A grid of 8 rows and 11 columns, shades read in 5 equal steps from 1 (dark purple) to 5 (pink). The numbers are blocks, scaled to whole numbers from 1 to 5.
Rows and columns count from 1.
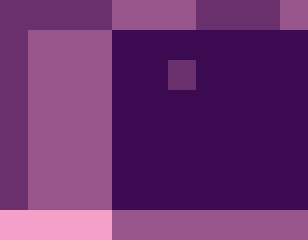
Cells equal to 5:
4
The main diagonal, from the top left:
2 3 3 3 1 1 1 3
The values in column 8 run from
1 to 3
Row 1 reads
2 2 2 2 3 3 3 2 2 2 3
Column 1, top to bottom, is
2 2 2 2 2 2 2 5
